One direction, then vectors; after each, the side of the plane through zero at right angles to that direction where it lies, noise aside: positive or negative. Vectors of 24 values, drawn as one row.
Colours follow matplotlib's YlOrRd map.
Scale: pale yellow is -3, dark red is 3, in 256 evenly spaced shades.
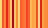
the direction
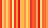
negative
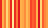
negative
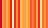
negative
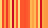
positive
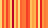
positive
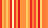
negative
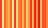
negative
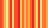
negative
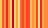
positive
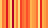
positive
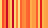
positive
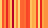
positive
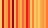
positive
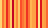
positive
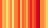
negative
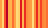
positive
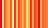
negative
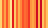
positive
